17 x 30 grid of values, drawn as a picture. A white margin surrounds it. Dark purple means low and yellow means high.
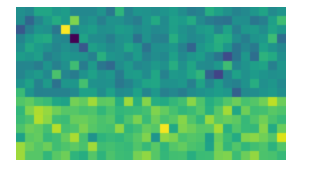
The histogram is bell-shaped. No regular stripes run through it. On average the colour sits 60% of the way up the scale. The bottom part is higher, past a seam about 60% of the way down.
